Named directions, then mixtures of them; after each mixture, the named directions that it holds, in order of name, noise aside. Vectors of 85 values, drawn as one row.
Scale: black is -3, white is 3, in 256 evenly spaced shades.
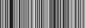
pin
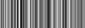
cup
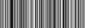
cup, pin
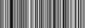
cup, pin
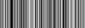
cup, pin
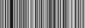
cup, pin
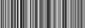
cup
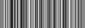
cup, pin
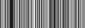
pin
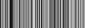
pin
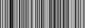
pin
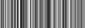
cup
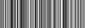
cup, pin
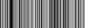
pin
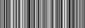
cup, pin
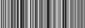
cup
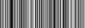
cup, pin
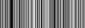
pin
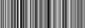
cup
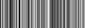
cup, pin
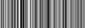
cup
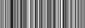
cup, pin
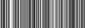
pin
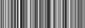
cup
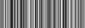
cup, pin
